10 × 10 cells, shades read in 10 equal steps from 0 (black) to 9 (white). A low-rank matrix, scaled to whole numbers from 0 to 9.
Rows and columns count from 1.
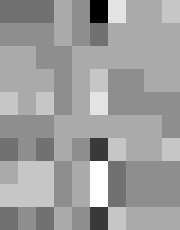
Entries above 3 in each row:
9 10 10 10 10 10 9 10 10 9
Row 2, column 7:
6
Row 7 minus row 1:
0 1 0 0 0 2 -1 0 0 0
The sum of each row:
50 54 58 58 59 56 52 59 60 51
